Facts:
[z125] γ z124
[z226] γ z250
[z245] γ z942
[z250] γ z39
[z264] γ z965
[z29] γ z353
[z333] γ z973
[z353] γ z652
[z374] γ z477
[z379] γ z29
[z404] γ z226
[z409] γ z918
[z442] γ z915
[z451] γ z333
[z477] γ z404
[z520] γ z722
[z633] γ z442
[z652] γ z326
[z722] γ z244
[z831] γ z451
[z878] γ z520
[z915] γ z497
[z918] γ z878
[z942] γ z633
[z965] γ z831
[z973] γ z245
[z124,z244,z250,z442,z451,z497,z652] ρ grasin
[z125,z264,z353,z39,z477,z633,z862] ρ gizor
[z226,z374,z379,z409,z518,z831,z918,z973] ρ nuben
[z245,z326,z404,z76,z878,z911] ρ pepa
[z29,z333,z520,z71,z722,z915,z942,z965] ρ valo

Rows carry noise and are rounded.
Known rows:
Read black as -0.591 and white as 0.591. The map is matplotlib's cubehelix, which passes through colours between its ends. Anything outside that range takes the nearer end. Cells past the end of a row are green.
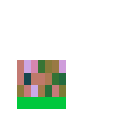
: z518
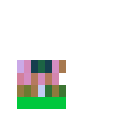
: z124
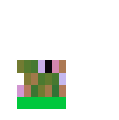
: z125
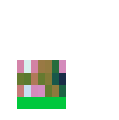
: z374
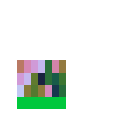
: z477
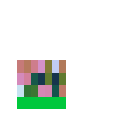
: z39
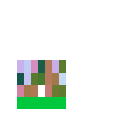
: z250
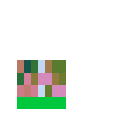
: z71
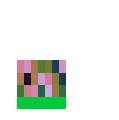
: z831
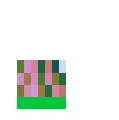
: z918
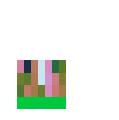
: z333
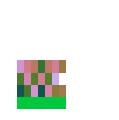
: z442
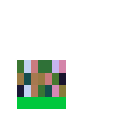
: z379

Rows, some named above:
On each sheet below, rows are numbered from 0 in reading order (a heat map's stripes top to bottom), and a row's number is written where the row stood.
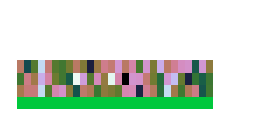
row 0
z71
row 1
z244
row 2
z973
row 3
z477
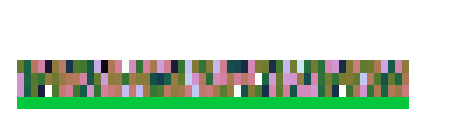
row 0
z264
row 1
z878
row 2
z226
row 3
z965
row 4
z124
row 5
z29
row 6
z264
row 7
z862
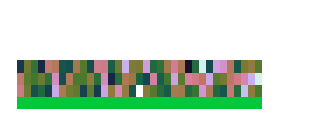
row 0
z326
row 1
z326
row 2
z404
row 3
z652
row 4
z451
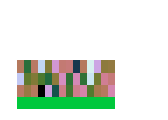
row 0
z633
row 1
z915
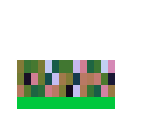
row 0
z245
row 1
z379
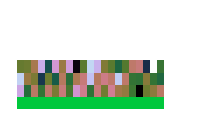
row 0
z862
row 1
z942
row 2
z353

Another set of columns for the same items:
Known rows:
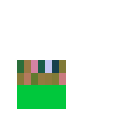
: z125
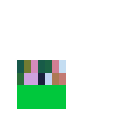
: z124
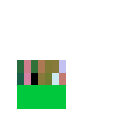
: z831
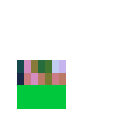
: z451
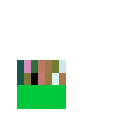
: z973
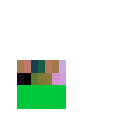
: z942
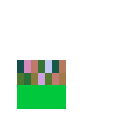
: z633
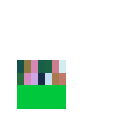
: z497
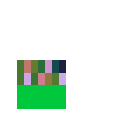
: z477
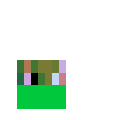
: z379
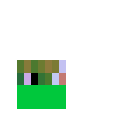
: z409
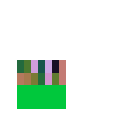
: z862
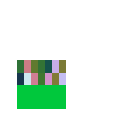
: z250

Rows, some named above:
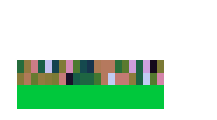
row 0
z125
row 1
z29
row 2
z39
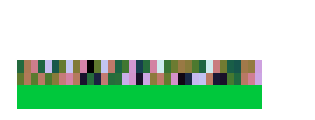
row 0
z264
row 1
z878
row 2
z244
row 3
z518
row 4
z915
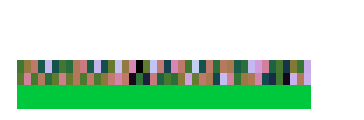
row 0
z353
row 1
z264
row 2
z878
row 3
z633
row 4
z652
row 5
z71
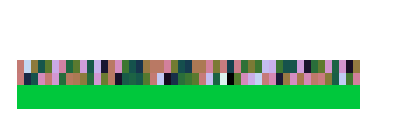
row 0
z245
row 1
z862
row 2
z29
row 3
z965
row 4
z226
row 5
z404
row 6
z39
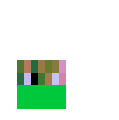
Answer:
z374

